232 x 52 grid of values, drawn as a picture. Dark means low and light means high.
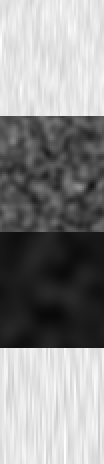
The table splits into 4 rows of 1 panel. Panel 1,1: very high, streaked downward, faint in contrast. Panel 2,1: low, blotchy. Panel 3,1: very low, smooth, faint in contrast. Panel 4,1: very high, streaked downward, faint in contrast.
